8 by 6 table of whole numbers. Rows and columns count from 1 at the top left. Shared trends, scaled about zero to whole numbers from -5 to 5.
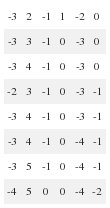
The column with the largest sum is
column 2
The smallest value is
-4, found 4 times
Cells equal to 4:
3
